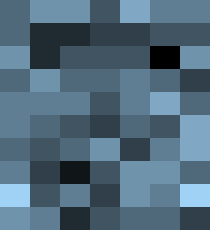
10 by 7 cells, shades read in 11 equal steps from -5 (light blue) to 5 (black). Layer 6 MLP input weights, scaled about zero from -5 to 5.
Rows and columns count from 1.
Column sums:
-12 4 8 9 -4 -1 -9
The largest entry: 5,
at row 3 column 6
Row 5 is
-1 -1 -1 1 -1 -3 0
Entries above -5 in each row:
7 7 7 7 7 7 7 7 5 7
